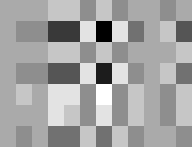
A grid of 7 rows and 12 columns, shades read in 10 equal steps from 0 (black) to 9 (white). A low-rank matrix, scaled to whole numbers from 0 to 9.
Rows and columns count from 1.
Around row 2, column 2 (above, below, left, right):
6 6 6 5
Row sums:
72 56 74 61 79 76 65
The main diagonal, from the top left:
6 5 6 3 8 5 4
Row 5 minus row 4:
0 2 1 5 5 -3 8 -3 2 0 -2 3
